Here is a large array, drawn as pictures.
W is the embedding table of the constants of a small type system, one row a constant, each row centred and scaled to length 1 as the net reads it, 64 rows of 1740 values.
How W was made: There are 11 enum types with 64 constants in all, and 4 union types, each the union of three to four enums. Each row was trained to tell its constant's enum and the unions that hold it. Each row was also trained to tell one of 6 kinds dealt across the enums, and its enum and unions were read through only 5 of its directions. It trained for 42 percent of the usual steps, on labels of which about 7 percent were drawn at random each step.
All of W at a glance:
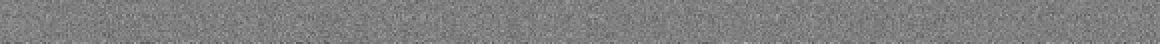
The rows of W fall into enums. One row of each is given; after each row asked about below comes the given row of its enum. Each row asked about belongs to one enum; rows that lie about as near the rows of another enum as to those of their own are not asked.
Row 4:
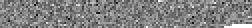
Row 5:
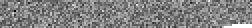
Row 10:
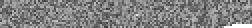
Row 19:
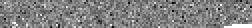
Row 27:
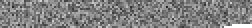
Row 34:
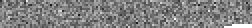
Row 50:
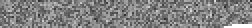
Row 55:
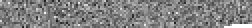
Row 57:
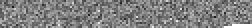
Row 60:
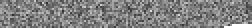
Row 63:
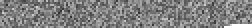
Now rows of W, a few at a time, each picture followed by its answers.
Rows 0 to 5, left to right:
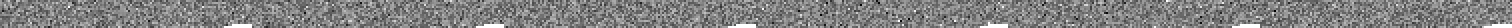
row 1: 5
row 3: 50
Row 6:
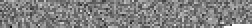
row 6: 10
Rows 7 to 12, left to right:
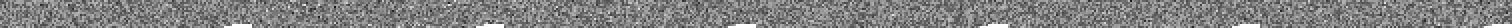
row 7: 27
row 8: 4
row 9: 10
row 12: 10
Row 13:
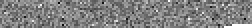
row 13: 34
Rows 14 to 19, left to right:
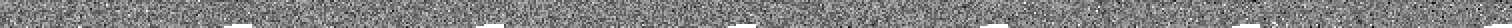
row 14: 19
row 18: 19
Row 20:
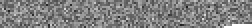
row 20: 5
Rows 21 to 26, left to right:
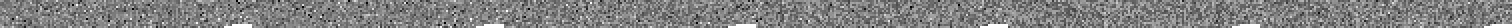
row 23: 4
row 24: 27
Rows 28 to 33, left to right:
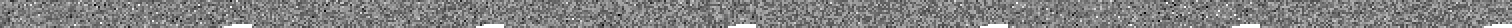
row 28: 55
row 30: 55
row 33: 5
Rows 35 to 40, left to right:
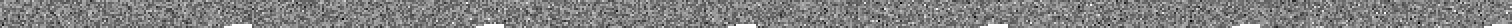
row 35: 60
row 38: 50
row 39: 19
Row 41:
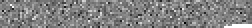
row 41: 60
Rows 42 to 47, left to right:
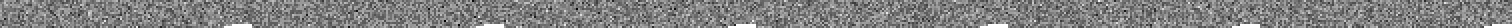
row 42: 60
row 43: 50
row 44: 34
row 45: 5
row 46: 4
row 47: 60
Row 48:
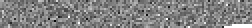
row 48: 4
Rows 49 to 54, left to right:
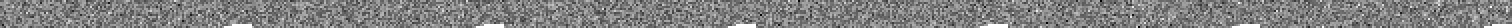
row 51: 50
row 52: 50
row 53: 10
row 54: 5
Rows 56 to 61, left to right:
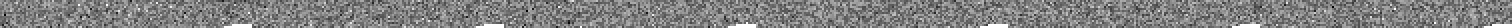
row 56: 19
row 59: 27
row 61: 10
